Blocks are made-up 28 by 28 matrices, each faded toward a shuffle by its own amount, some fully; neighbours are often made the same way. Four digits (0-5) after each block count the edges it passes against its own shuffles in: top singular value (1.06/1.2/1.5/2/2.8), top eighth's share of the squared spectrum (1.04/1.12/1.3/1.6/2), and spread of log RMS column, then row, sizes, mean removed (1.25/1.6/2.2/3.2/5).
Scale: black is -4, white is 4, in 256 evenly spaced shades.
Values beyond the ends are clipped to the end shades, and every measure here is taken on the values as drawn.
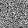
2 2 0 0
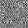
3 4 1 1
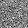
0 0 0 0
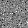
0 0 0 0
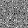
3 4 2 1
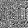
3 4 2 1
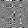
4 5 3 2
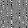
3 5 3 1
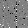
3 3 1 0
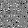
3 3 1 1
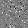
2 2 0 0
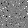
1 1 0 0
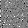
2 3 1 0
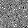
1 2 1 0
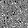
1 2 1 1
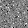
0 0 0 0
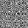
3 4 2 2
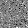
0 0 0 0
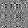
4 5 2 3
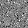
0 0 0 0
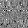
3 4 1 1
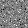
0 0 0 0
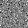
1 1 0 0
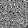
1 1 0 0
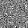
3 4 1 1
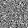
2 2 0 1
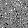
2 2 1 0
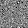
1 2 0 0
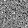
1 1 0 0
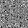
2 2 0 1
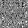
2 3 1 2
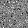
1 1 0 0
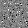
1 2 1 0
